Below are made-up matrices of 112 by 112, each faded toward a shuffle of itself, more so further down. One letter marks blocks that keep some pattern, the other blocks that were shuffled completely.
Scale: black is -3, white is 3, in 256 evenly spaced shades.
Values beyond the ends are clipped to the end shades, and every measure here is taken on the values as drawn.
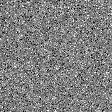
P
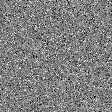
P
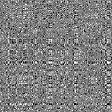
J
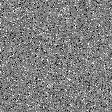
P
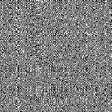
J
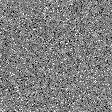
P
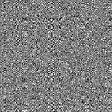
J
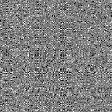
J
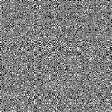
J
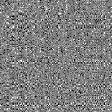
J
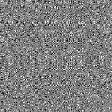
J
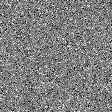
P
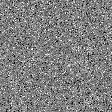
P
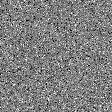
P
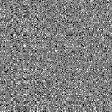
J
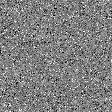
P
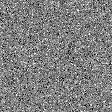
P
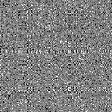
J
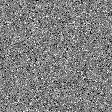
P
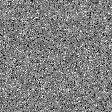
P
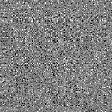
J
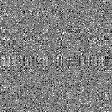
J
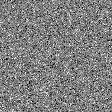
P
